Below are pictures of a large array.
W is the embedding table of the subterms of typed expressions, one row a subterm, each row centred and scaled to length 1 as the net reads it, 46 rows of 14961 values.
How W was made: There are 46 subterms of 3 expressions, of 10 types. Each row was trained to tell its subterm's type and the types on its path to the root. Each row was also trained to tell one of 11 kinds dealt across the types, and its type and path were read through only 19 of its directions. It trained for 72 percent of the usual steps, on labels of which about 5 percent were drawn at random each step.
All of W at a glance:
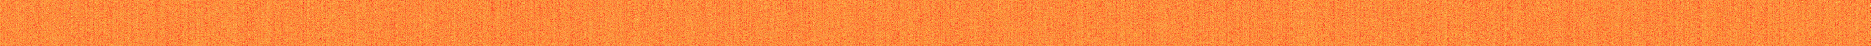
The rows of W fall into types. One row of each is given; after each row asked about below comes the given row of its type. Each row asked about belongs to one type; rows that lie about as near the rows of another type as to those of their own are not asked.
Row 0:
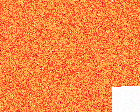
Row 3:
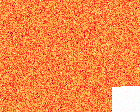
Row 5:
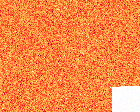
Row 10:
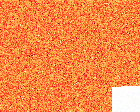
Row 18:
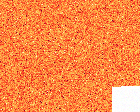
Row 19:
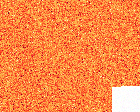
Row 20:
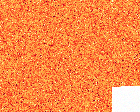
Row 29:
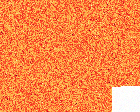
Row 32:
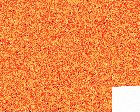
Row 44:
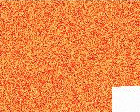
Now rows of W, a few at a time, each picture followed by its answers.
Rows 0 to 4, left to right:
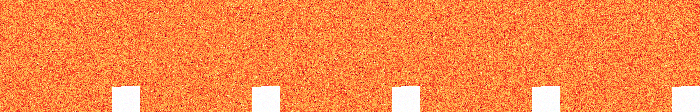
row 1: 18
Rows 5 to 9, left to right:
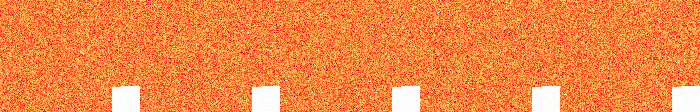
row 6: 18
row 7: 10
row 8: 10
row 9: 3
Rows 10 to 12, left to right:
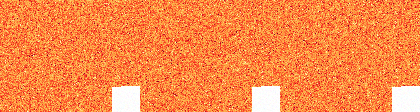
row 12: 19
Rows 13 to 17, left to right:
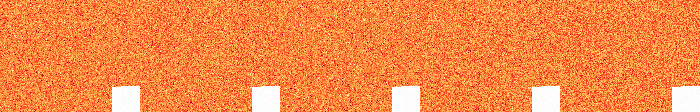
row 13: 29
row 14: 3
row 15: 18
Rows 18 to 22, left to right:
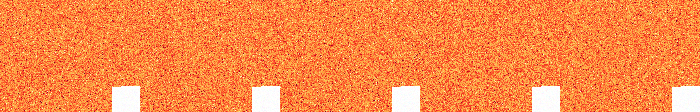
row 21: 0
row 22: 29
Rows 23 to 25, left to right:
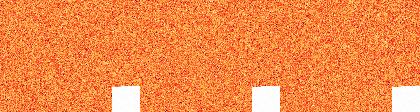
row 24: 19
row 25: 32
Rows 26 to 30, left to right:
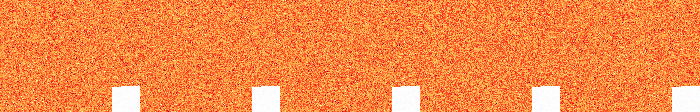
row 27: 0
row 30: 10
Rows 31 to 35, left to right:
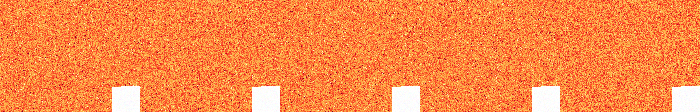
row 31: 44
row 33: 18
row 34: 3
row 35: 3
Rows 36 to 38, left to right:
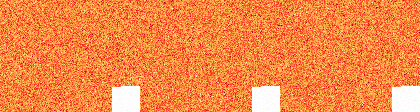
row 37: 0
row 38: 44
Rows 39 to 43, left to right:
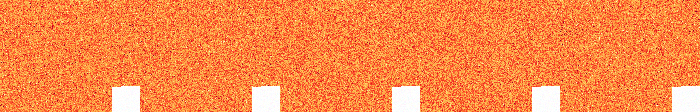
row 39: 10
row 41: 19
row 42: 20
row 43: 32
